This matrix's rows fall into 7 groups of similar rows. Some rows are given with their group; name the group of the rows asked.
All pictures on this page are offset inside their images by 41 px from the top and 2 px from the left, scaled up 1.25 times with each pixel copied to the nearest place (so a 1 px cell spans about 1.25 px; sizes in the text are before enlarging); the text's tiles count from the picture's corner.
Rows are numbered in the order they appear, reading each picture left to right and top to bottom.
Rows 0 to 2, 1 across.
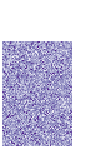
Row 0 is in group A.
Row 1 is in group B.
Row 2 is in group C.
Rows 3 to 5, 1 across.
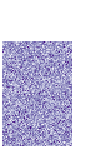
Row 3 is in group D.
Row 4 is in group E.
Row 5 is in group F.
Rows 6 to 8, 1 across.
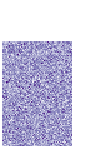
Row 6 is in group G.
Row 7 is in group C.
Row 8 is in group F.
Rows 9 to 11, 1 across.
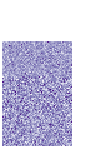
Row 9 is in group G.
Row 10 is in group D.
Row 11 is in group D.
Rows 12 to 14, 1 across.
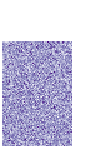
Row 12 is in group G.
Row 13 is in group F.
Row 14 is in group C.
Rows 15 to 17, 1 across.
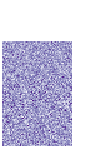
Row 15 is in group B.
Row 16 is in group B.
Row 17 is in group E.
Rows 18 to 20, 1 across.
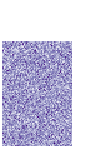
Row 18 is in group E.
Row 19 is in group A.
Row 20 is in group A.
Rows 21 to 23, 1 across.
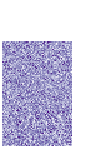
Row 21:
F
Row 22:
C
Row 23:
G
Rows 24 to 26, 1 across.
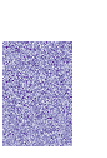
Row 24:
C
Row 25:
C
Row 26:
G
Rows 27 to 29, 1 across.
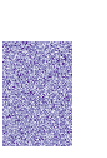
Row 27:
E
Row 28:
F
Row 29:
C
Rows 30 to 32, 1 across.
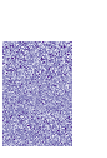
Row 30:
D
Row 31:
A
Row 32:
E
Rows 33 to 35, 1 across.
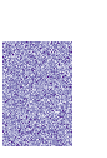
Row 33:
B
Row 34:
G
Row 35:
C
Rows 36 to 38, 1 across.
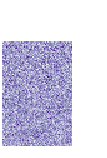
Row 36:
C
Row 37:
A
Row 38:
G
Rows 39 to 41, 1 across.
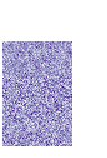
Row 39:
G
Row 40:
C
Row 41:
A
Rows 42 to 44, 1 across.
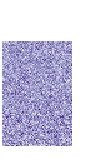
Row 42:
G
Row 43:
D
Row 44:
C
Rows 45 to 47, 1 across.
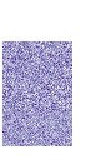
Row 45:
D
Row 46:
B
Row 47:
F
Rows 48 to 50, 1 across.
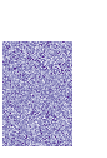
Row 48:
F
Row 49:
D
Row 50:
A
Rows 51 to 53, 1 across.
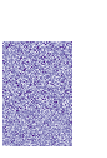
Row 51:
C
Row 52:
C
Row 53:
B
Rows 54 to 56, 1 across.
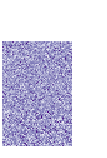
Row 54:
E
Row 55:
B
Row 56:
G
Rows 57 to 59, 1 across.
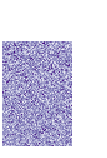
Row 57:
F
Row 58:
C
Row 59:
G
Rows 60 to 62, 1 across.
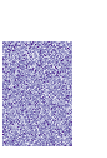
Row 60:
A
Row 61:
F
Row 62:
B
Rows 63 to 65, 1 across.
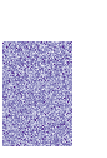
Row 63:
C
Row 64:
F
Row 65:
C
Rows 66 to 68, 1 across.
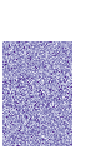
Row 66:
F
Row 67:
D
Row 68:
C
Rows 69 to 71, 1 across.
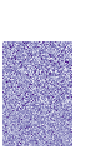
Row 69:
D
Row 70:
C
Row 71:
C
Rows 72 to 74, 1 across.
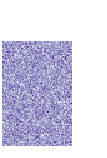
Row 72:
E
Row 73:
B
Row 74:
G
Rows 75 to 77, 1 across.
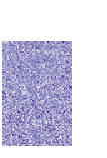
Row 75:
G
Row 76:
B
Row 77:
G
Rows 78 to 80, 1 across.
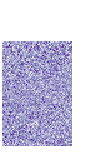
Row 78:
C
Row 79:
F
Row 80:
A
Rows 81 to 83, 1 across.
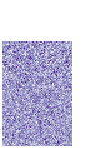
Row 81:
F
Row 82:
G
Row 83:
A
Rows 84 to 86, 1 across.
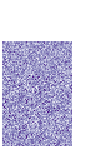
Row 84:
B
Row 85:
A
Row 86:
A
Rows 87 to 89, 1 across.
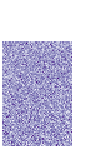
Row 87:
E
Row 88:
G
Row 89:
C
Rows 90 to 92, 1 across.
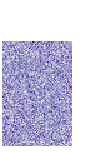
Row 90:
A
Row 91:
B
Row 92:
F
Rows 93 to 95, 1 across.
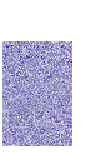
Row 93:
C
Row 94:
F
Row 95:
G
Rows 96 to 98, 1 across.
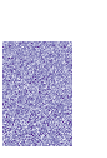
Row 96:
D
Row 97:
A
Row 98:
B
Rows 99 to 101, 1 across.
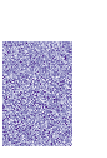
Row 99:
E
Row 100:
C
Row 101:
F
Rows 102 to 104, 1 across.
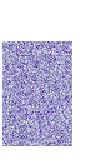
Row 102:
G
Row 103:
F
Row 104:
A
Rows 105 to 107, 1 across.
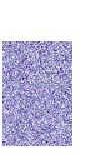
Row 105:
A
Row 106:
E
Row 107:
G
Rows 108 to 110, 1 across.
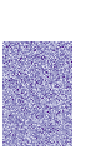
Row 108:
C
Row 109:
G
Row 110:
G
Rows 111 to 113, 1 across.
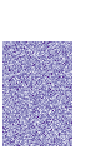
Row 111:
F
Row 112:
G
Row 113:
B
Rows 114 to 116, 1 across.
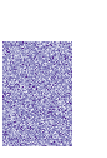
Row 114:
E
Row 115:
B
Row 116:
F
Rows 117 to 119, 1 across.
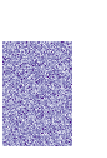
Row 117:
B
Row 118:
G
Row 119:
G
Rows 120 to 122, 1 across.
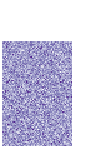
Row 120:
B
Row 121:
C
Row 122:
F
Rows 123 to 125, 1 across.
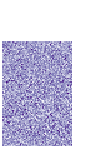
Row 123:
E
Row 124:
C
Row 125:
E
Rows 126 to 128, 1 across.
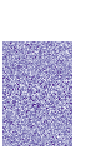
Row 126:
A
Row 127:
B
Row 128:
B
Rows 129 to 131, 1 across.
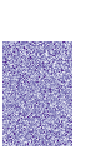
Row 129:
F
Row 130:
D
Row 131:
D
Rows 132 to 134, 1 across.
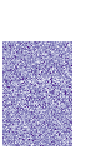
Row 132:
D
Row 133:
E
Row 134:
B
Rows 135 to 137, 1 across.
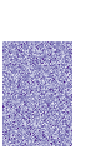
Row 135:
G
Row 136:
D
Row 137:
F
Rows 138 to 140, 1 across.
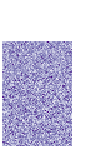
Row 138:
G
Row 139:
F
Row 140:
G
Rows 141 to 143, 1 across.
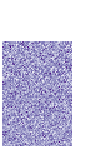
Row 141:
D
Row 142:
D
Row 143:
F
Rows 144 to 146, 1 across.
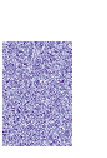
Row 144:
G
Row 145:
C
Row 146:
F
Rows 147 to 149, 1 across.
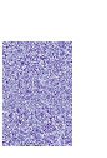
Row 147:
C
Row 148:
C
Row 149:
G
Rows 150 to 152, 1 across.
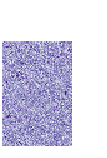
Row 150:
C
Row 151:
E
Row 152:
C
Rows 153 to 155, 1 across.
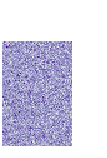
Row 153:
C
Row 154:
F
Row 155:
F
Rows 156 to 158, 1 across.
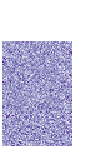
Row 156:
B
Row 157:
D
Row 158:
C
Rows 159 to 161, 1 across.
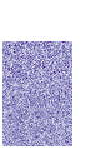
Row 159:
F
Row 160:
E
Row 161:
G
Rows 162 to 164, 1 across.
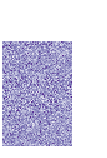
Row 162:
A
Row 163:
C
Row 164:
A
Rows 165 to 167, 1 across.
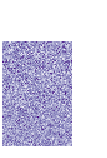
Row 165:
F
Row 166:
E
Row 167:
D
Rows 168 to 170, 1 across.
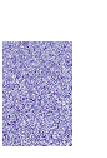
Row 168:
D
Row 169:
B
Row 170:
F
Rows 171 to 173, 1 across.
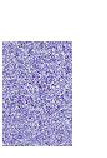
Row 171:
G
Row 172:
A
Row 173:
A
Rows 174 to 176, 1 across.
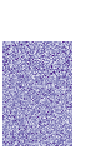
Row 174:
F
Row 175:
G
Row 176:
A
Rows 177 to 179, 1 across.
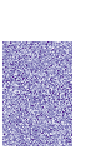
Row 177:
A
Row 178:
E
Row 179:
G
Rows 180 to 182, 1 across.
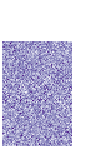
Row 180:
A
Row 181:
B
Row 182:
D
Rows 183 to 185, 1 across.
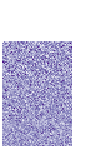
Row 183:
C
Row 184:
C
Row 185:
G
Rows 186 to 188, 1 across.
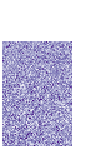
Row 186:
C
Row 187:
B
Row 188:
A
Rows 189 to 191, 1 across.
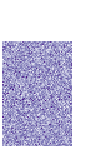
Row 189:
D
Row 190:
B
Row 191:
D
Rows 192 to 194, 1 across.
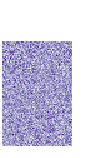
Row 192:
B
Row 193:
F
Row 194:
G
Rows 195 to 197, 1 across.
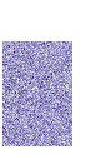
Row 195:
F
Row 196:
A
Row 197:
B
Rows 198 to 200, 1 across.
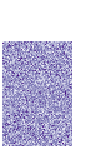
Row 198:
C
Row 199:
E
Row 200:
F
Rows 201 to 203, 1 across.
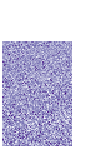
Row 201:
F
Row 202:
E
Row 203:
A
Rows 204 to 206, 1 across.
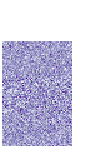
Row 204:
D
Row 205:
E
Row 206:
G
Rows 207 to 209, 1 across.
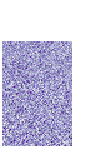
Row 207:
A
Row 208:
F
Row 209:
B
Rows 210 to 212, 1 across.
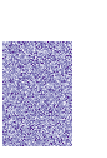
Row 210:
G
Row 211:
D
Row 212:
F
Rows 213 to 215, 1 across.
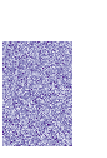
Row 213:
A
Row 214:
G
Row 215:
B
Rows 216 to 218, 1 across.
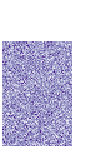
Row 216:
F
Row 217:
E
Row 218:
A
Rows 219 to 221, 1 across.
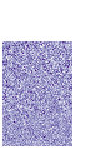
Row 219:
F
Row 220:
B
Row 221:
F
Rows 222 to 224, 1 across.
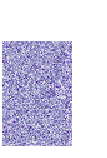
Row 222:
C
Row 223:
G
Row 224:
F
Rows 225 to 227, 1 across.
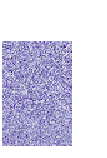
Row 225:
D
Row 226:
B
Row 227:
A
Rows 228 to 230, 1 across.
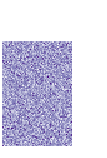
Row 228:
C
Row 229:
G
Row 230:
D
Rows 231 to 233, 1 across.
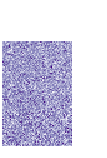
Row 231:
F
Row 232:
F
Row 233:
D
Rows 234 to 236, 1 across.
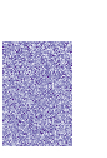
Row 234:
D
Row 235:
G
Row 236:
G
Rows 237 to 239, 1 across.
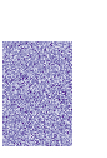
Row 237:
E
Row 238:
E
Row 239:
C
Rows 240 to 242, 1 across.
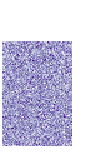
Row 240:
G
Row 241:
A
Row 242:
D
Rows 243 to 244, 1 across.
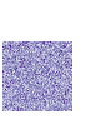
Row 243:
D
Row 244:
E
